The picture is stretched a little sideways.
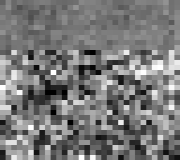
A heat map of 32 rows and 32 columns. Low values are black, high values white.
Seam: horizontal, 30% of the way down, the top part calmer. Stripes: none. Ninth with the highest average: middle right. Slope: none.
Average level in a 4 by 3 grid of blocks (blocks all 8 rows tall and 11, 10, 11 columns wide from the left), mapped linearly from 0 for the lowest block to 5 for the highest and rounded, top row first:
122 / 215 / 123 / 300
